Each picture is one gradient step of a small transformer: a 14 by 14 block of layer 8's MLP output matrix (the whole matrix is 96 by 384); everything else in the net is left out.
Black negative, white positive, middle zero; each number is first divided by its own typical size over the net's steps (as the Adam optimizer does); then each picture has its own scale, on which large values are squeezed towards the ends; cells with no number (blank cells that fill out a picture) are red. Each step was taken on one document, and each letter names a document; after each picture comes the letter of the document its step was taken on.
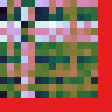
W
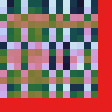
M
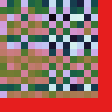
M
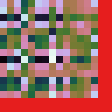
W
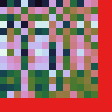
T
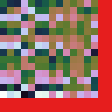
W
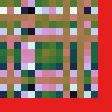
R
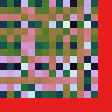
R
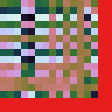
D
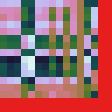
D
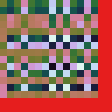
M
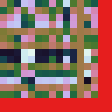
D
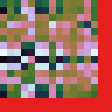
W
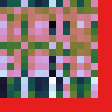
T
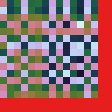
M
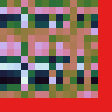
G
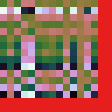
R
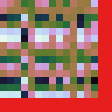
G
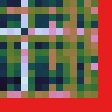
G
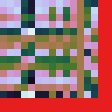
D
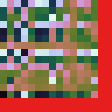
W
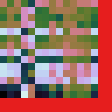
W
